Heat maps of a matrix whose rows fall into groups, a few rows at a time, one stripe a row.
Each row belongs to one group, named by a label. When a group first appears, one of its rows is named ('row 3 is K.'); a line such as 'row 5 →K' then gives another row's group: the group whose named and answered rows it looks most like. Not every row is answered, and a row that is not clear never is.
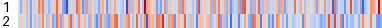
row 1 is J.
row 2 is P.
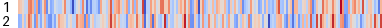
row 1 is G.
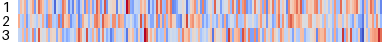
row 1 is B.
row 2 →B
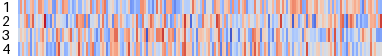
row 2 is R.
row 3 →P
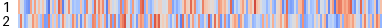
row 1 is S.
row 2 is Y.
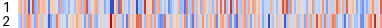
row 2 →J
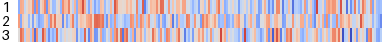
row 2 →S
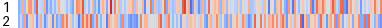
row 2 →B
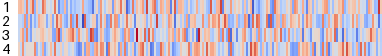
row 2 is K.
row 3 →P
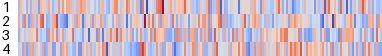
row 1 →P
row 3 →Y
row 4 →B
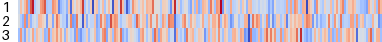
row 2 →K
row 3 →Y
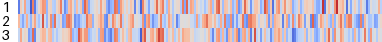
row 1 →K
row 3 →P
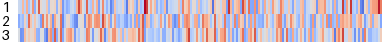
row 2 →S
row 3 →S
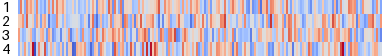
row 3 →B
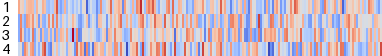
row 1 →G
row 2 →Y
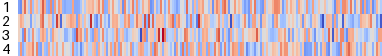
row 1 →S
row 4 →Y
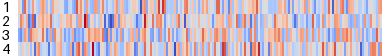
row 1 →R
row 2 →P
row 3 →S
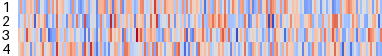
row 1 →Y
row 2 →K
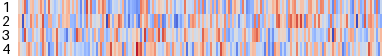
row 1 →B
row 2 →B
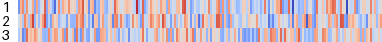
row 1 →P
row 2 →R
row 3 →Y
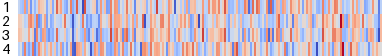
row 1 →K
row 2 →G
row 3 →G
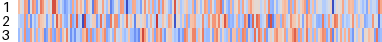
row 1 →R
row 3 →B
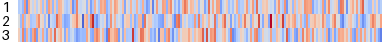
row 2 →J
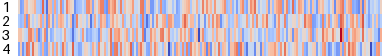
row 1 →S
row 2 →K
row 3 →G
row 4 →Y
